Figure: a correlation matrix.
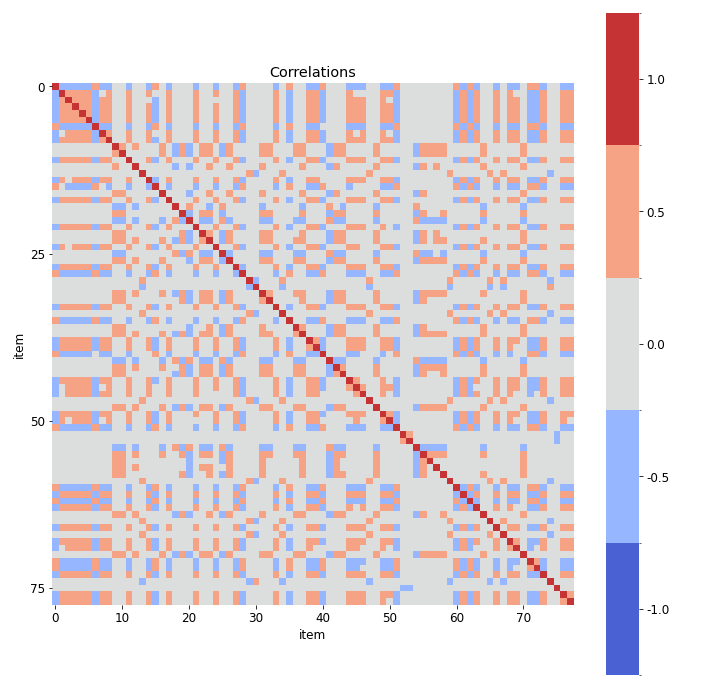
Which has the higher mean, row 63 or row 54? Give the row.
63
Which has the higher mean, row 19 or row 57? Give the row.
19
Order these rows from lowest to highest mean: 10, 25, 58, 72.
72, 25, 58, 10
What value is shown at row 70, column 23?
0.5
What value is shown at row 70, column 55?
0.5
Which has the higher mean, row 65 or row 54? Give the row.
65
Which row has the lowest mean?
6
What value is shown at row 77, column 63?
0.5
